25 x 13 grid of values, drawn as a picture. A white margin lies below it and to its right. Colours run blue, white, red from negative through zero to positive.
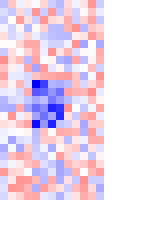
No row or column stands out. The ninth with the lowest average is the centre. There is no overall slope. In the centre lies a patch that is lower than the rest. No regular stripes run through it.
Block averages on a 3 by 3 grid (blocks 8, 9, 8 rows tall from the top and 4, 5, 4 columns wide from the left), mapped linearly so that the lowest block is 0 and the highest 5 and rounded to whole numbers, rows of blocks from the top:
4 4 5 | 4 0 5 | 5 3 5
